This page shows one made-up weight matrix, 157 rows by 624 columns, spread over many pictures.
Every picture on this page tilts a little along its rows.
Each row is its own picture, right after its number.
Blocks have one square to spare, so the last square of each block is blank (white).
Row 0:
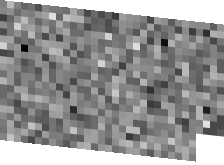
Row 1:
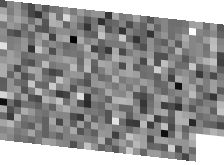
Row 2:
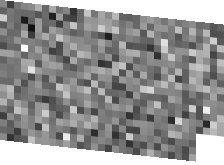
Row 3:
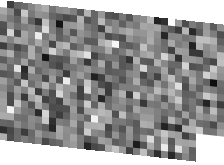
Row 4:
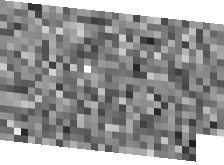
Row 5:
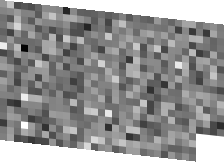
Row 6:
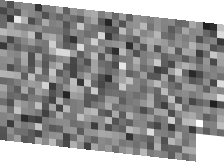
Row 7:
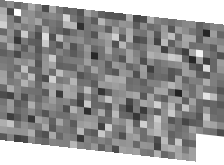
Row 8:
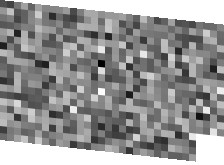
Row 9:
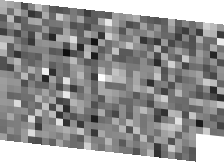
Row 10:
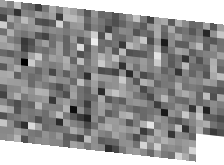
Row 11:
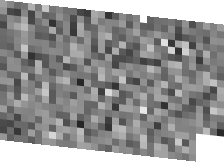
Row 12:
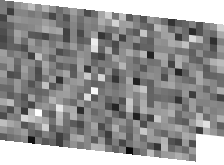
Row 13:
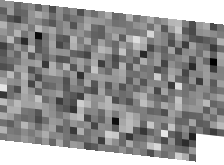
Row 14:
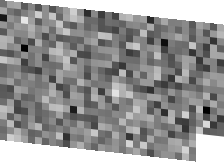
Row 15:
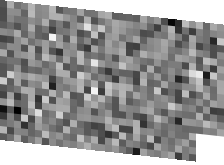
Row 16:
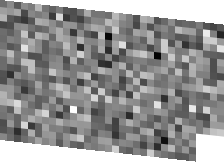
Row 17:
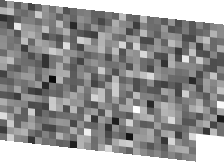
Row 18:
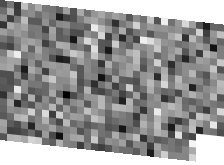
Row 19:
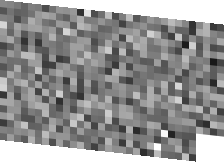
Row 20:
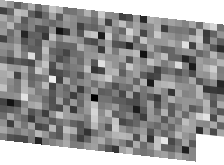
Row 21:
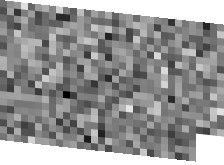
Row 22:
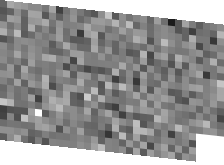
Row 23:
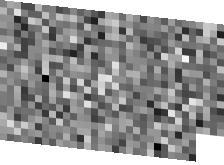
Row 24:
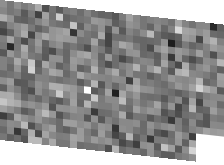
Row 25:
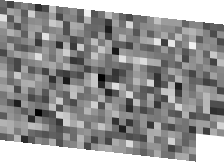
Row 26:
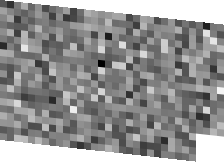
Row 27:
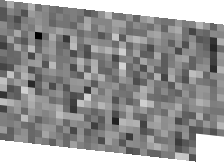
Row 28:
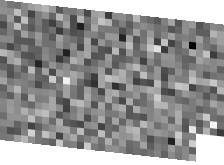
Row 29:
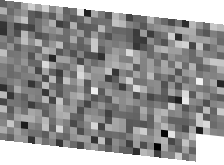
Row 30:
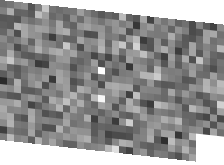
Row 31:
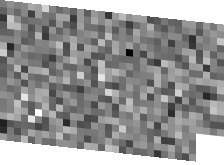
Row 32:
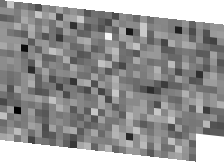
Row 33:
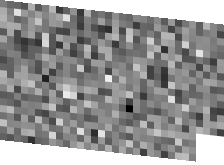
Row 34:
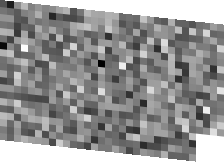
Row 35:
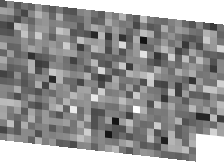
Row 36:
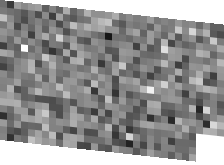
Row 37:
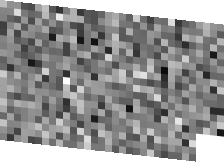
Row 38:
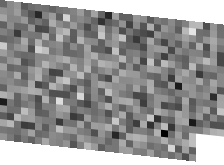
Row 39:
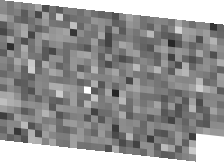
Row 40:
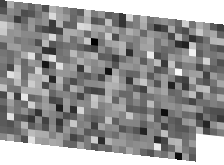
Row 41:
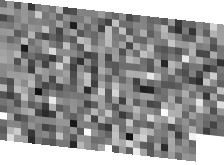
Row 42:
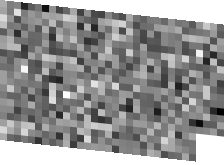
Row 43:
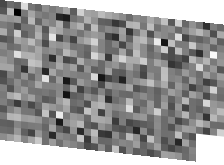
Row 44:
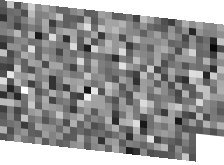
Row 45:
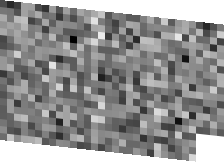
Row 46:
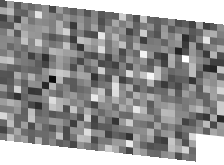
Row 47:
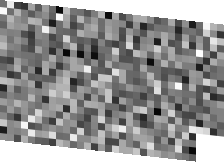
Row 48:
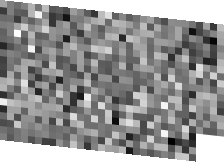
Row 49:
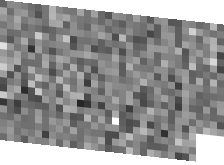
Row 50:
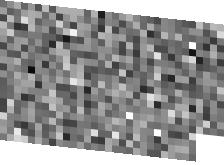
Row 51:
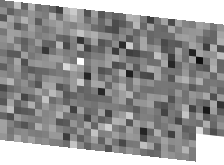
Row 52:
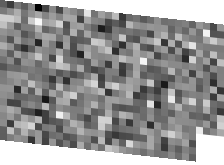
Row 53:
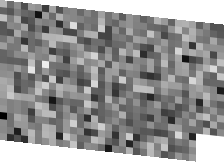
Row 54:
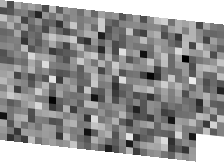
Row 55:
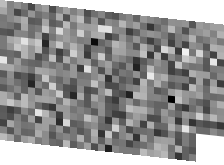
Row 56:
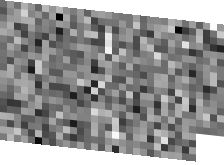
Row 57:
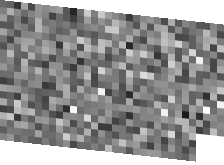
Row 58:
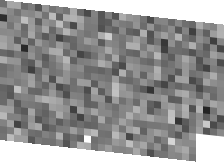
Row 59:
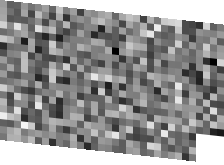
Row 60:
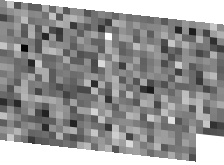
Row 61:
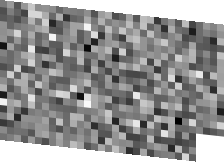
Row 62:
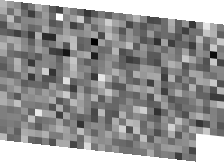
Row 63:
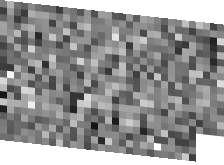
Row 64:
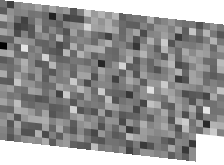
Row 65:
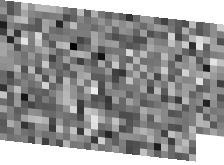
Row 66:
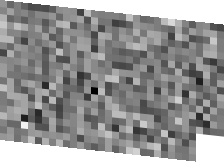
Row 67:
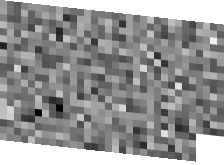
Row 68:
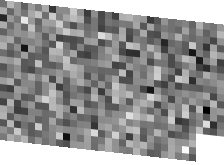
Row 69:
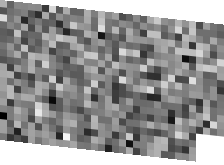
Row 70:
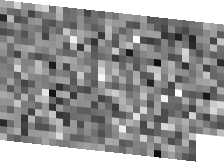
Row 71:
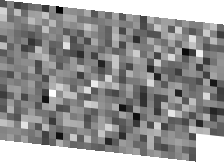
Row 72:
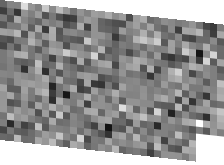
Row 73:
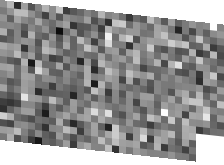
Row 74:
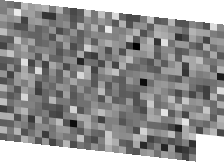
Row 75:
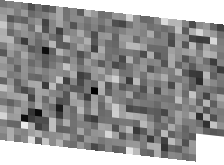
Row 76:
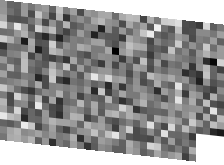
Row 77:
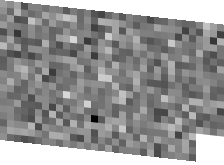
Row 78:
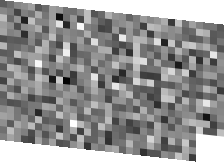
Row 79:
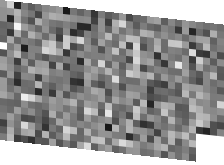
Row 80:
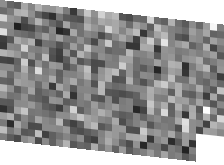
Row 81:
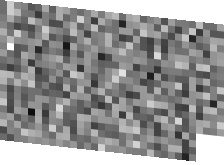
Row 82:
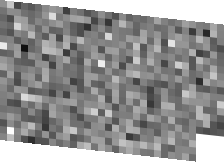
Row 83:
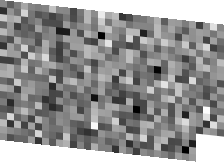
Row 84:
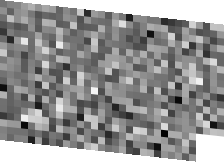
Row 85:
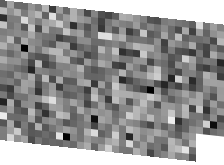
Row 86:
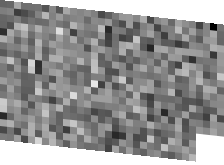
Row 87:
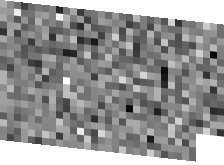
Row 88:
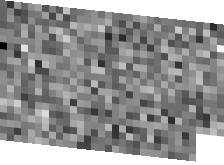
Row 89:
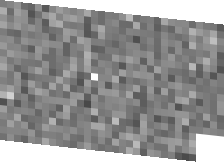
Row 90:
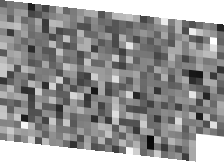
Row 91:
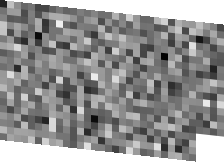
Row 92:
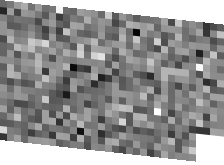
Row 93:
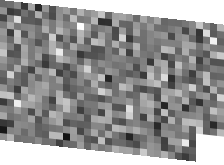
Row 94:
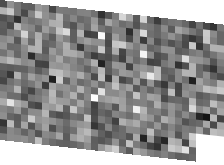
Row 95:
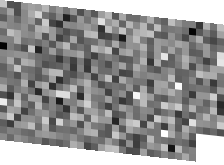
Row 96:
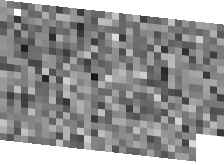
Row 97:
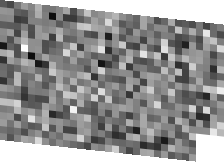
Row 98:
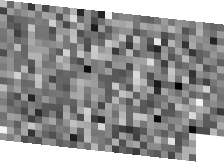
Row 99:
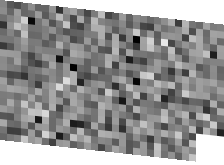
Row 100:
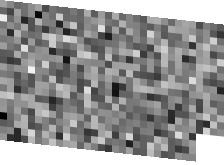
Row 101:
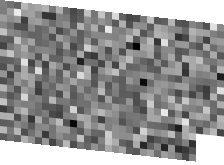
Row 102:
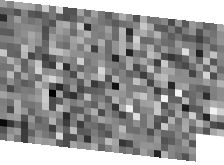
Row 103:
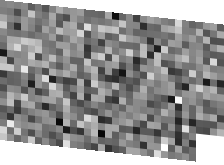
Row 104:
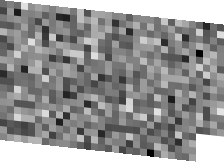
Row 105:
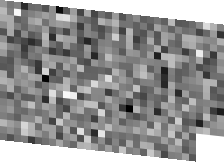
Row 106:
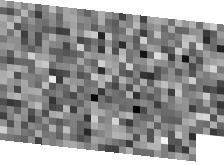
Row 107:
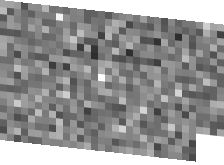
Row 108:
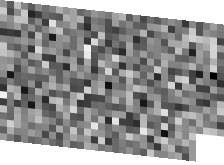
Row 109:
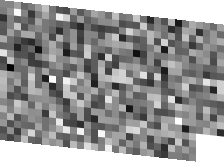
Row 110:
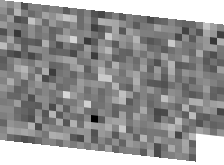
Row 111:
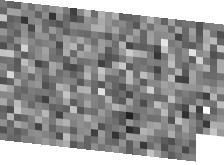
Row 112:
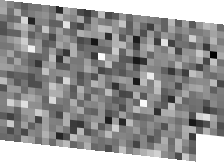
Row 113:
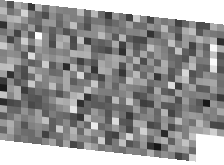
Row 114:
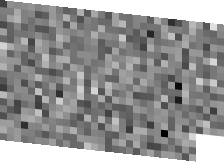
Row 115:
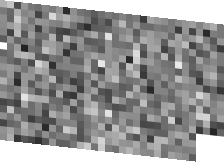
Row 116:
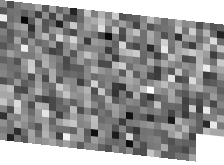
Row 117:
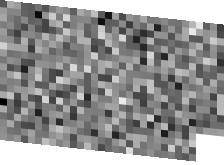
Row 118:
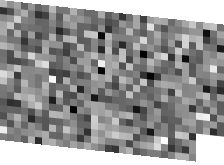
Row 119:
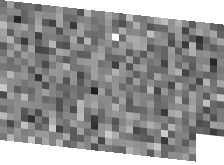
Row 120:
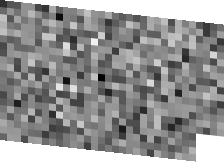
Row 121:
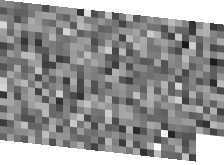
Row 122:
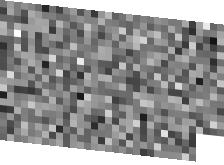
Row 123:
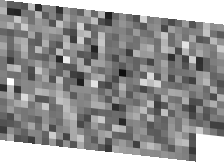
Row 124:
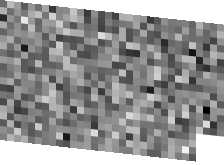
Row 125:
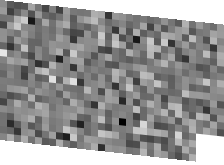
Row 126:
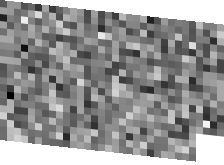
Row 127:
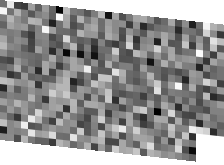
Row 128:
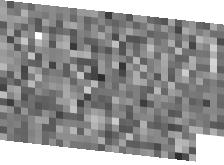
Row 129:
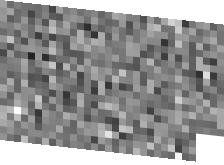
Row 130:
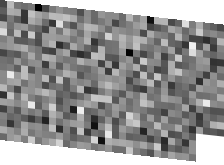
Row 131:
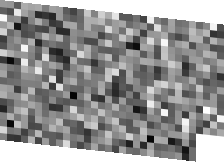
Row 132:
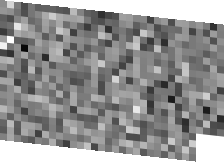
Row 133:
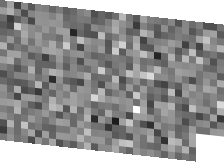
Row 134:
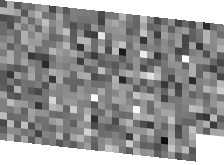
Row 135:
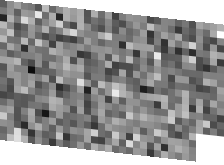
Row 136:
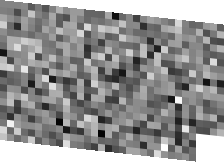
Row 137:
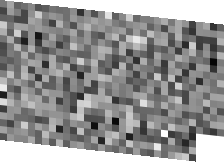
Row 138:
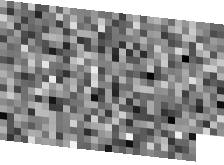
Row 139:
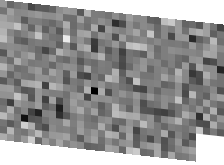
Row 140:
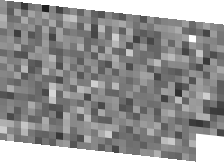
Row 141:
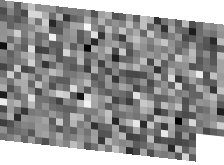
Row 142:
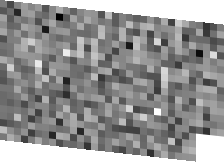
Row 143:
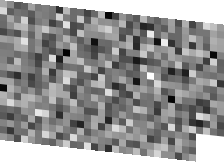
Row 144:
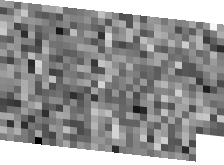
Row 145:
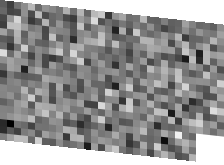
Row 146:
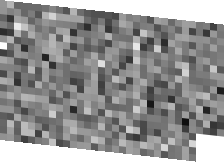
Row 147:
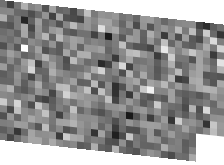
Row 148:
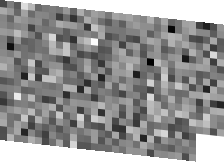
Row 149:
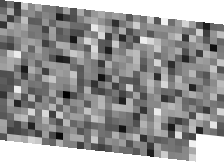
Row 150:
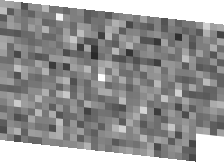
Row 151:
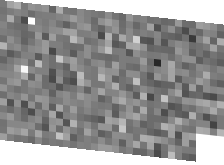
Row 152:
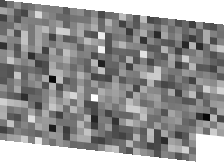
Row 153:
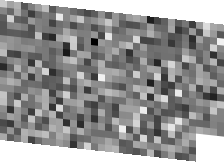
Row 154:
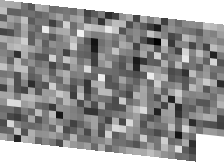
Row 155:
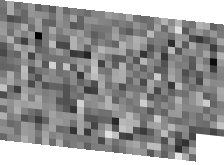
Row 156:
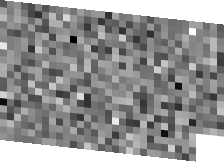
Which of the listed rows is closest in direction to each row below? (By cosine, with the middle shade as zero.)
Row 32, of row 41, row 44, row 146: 41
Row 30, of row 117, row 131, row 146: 146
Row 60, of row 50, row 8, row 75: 50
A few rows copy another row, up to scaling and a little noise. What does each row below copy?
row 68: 124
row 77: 110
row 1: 156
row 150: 107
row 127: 47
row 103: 136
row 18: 149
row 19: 121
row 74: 101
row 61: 141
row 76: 59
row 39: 24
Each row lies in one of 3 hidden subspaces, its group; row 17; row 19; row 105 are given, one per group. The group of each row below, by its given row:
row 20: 17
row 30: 17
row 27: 19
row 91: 19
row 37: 105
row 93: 105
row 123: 105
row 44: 19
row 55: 105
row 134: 17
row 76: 19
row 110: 105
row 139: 19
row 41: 17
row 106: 17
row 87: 105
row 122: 19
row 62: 105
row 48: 19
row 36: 17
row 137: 19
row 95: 19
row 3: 19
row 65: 19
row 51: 17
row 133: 17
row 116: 17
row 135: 17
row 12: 19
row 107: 105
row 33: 105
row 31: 105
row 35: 17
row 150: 105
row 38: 19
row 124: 17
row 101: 17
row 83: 17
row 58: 17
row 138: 17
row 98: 105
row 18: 105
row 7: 105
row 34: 17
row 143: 105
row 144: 17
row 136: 105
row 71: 105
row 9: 105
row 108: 19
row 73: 17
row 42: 105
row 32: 17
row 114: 19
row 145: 105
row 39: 17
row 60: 17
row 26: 17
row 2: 17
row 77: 105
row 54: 17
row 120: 105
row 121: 19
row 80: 17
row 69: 17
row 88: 17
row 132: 17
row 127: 105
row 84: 19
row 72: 105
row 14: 17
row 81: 105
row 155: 19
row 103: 105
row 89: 19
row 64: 17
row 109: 105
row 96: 105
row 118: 17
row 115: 17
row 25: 105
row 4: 105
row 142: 105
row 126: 17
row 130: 19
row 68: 17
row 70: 105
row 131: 17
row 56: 17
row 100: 17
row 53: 17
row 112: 105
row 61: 19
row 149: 105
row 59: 19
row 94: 17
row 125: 105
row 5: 17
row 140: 105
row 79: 17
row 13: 19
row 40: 19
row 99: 105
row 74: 17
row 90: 19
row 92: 105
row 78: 105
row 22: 19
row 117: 19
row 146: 17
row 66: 19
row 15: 19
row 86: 17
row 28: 105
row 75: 19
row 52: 105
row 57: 17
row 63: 19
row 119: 19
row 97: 17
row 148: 105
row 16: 17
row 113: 19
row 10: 17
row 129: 19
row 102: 105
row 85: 17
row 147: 17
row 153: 105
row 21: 105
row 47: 105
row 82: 17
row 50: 17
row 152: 17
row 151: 105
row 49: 19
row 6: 105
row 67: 19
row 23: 105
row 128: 19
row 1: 19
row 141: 19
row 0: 17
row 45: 105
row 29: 19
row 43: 105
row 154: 105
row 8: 17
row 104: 105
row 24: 17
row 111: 17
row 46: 17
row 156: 19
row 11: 105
